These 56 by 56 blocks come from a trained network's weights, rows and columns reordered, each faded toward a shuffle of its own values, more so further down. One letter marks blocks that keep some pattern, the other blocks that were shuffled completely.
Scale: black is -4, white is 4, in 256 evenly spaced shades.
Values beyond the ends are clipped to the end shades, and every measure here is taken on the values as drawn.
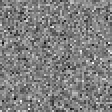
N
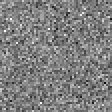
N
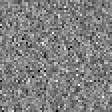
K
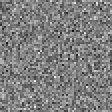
N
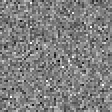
N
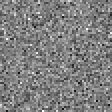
N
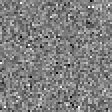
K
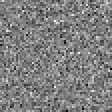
N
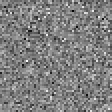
N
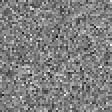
N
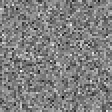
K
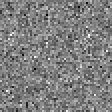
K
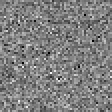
K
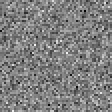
N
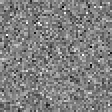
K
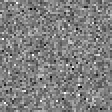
N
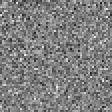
K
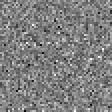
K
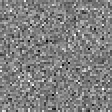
K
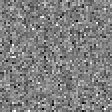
K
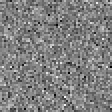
N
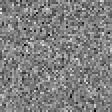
N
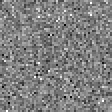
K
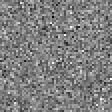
N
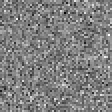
K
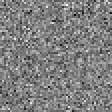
K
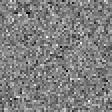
N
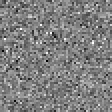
N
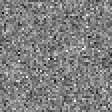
N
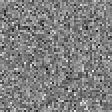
K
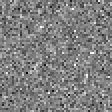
N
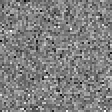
N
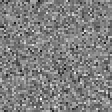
N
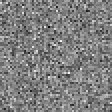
N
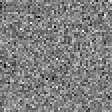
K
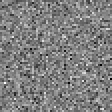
N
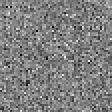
K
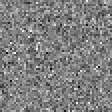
N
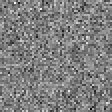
K
